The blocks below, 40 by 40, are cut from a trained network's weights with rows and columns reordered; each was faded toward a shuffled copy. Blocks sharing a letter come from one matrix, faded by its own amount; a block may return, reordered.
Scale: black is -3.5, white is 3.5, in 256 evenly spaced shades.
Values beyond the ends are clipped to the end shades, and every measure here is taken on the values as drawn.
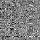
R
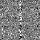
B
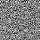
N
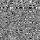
R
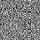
R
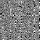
B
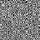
R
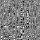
N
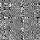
N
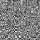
N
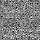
B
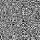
N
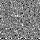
R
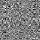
R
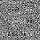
R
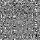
B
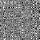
N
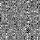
B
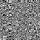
R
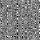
N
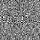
N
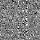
B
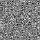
R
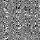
N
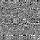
R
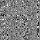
N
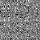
B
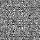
B
